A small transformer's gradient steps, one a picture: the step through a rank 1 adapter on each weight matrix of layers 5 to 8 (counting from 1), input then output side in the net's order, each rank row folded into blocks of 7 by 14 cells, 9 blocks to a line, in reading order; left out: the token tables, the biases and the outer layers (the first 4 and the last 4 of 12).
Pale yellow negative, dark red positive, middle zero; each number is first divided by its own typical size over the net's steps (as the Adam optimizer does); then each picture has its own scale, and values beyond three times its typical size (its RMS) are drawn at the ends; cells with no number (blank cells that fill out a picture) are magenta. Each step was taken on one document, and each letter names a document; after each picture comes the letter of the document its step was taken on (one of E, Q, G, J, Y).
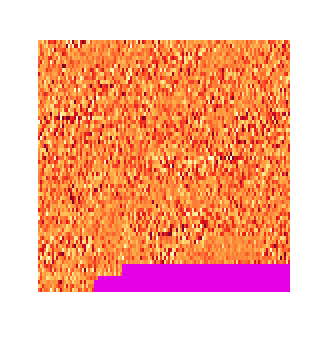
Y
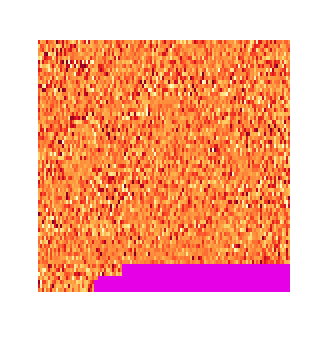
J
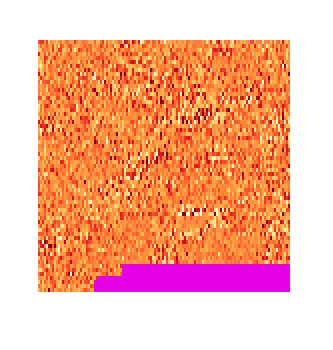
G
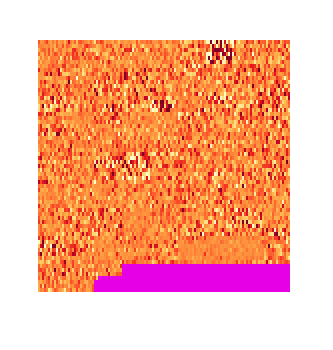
G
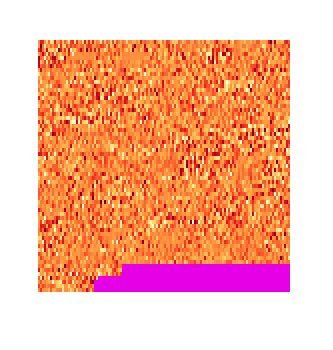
G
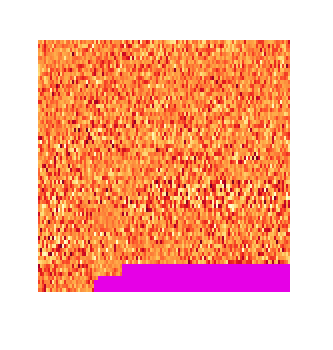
Y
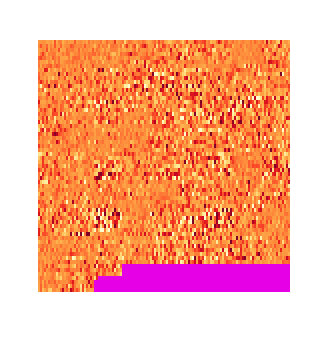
J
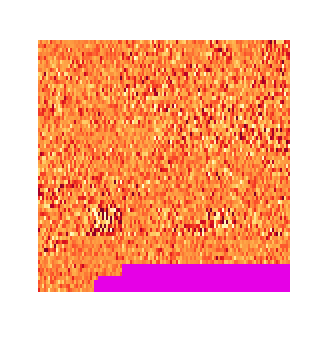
G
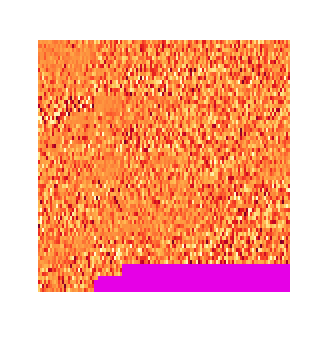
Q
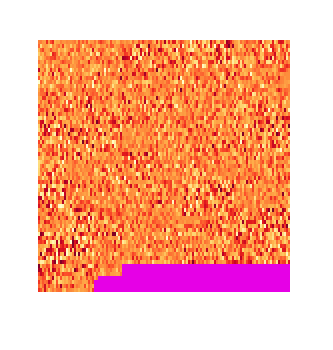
Y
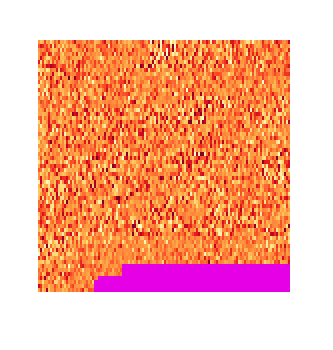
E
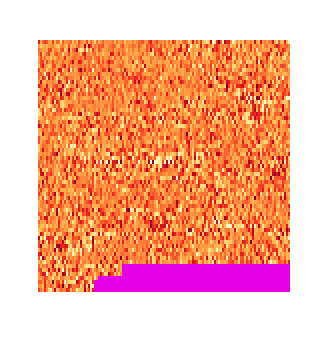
Y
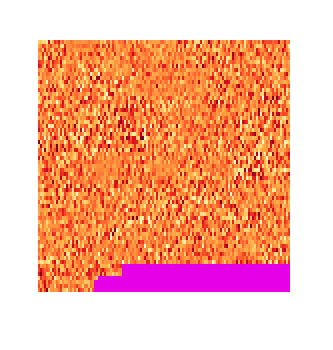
E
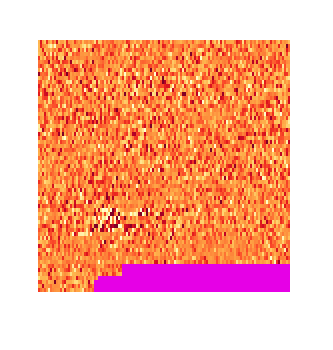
G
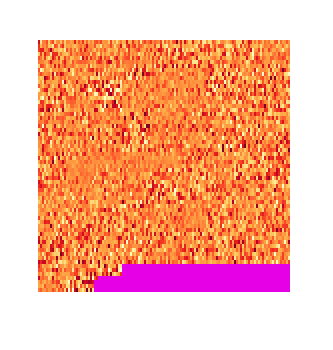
E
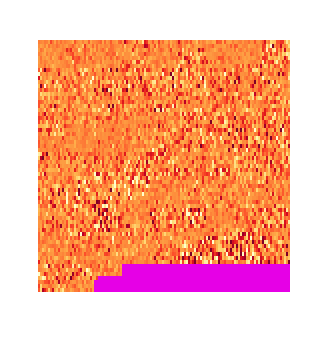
J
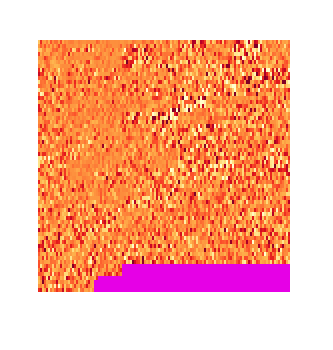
Q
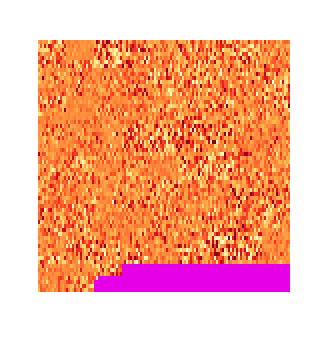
Q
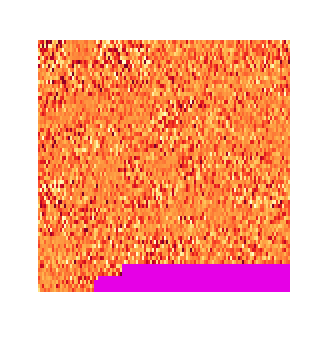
Q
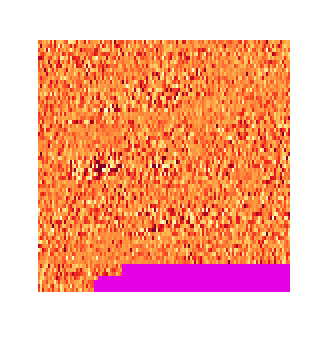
J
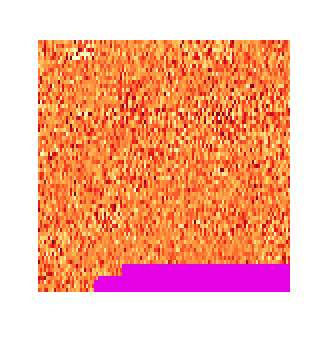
Y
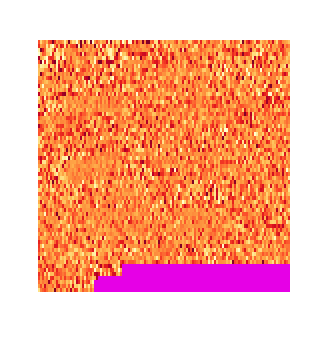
E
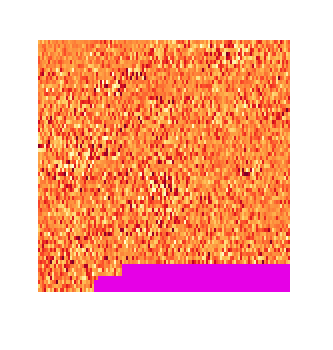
E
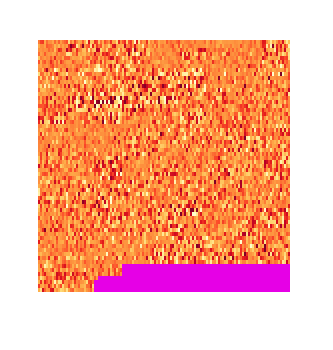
J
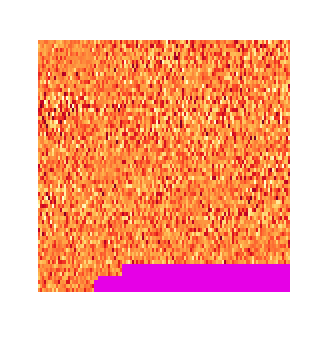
Q
